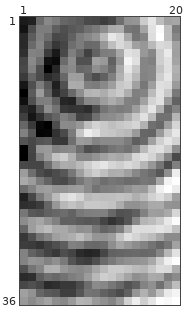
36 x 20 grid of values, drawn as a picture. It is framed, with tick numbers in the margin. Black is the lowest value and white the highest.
Concentric rings centre on the top middle. The top left is the ninth with the lowest average. There is an overall slope up to the right.
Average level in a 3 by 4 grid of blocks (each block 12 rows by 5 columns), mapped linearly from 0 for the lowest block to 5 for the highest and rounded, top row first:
0 1 4 5 / 1 4 4 4 / 2 2 3 5
